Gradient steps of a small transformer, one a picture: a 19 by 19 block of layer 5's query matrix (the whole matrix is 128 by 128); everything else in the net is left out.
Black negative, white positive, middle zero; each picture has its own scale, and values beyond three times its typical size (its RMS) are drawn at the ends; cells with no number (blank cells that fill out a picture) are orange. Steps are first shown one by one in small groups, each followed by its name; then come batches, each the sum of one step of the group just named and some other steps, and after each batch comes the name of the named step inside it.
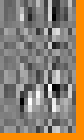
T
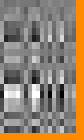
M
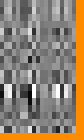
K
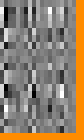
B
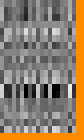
B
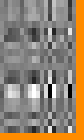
M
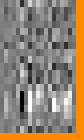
T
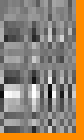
M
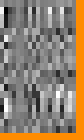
B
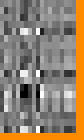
B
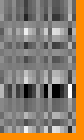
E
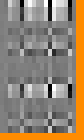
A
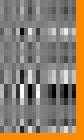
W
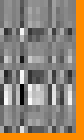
A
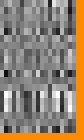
A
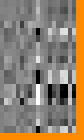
W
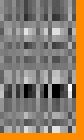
E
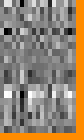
A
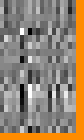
A
